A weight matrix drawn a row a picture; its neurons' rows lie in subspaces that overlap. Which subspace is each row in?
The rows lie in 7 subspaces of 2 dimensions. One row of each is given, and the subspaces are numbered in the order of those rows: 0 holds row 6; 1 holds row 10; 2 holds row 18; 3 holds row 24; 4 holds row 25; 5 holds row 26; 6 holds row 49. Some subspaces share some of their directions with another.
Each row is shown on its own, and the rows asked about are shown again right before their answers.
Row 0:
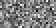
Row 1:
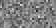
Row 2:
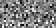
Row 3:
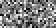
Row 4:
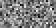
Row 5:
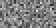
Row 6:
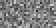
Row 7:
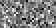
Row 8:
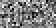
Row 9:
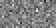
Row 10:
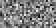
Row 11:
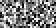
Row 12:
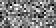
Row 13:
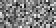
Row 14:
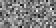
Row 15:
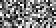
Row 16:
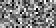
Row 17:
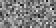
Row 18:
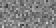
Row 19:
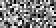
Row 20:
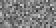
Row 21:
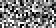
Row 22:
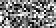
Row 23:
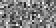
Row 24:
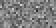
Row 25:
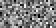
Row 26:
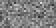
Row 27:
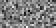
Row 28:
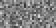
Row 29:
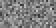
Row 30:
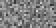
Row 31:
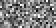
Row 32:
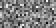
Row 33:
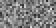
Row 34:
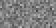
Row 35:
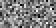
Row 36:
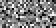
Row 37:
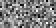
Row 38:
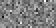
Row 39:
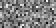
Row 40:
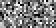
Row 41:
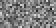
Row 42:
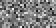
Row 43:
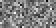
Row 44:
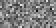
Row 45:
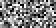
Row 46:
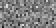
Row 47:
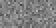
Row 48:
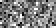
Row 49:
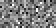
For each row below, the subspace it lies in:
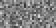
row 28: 4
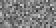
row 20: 1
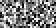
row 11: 3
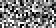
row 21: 2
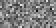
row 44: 4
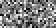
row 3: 5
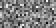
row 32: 2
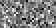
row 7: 3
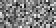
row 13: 3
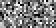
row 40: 6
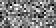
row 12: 5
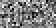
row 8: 4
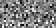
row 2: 2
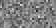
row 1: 3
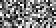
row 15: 5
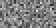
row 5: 0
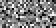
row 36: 1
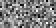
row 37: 2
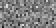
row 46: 2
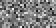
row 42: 1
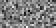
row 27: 1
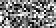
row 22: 5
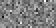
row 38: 6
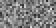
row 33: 3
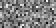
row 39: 2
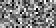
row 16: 6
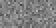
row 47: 5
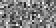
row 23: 4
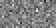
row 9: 6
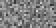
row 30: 0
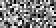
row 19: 0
